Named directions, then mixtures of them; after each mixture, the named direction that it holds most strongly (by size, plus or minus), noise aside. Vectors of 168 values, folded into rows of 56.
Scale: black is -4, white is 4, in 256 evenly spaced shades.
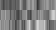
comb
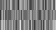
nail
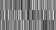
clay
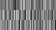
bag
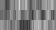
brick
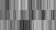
brick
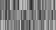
nail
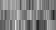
comb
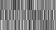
clay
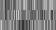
brick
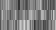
brick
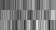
comb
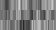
brick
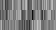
brick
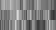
comb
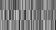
bag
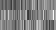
clay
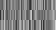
nail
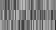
bag
